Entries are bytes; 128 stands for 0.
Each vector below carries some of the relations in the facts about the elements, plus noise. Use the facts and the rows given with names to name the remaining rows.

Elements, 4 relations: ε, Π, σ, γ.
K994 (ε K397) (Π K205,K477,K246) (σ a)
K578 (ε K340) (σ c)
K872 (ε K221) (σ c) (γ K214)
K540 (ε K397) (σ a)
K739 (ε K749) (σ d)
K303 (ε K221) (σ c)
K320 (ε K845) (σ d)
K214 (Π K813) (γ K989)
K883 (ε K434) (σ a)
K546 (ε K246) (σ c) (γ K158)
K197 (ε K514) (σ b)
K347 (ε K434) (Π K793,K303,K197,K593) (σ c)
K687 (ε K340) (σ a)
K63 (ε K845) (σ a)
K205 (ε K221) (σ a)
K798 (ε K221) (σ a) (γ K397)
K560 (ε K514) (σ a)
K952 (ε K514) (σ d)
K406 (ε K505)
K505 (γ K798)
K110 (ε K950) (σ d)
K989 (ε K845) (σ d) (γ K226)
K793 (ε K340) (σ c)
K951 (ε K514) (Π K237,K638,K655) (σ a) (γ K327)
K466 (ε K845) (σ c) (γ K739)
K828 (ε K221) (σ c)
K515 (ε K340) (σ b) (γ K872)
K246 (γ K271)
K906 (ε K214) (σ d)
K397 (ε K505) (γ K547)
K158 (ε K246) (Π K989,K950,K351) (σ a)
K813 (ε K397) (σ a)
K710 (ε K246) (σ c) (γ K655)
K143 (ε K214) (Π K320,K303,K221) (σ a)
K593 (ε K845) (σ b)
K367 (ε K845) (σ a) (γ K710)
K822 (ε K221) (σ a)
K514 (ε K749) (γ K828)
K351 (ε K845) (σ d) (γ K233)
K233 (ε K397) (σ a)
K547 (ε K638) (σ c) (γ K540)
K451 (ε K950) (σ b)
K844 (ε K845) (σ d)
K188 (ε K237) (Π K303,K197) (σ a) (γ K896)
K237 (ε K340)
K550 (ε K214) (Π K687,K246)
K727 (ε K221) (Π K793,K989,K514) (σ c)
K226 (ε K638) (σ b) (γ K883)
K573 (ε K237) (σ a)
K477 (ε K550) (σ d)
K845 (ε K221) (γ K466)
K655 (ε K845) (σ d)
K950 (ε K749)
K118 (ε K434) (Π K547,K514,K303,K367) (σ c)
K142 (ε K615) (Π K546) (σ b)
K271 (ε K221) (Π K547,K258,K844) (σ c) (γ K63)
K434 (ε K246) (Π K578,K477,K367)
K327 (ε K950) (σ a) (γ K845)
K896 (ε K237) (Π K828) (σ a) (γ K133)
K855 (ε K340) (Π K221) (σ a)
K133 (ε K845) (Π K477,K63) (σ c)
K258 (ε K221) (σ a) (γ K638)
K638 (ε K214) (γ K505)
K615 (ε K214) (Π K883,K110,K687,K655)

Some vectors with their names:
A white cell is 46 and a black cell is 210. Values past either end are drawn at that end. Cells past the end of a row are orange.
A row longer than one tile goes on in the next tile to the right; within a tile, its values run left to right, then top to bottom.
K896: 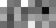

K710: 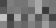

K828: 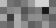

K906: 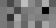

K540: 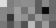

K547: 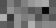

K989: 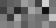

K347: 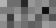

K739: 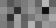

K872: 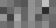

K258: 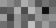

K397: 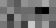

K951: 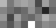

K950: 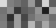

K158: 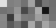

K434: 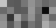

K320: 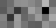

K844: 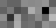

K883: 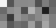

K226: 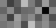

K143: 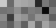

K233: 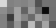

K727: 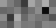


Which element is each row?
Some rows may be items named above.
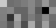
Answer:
K406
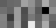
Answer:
K505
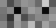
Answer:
K110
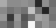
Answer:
K327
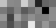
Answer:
K188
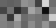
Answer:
K989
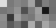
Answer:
K158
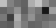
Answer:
K133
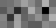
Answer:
K320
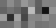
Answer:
K845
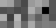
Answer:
K271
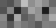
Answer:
K655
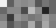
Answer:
K883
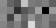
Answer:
K515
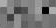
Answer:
K593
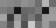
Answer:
K514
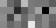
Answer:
K515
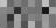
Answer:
K749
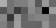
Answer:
K221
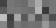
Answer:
K710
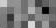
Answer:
K813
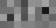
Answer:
K466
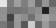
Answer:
K560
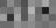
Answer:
K466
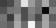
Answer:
K638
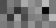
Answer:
K351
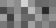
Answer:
K367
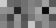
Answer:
K451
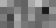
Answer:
K133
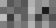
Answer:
K546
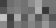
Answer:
K710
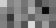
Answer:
K813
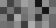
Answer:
K214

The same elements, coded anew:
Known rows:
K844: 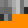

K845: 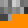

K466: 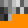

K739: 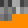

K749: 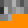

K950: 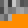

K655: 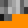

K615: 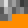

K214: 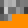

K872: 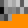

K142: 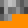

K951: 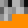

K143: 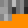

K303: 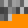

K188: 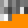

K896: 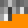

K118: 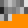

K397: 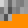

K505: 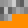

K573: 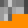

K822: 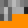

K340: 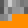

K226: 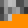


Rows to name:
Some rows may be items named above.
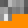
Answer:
K855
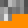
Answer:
K855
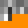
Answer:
K896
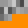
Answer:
K505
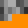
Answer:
K226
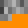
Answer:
K749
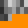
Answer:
K828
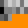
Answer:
K872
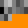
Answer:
K547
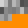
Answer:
K246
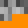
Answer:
K883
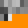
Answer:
K710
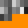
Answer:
K63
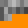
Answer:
K221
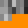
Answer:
K143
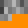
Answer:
K749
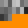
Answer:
K593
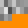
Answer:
K813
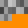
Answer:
K434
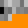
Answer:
K546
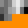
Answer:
K351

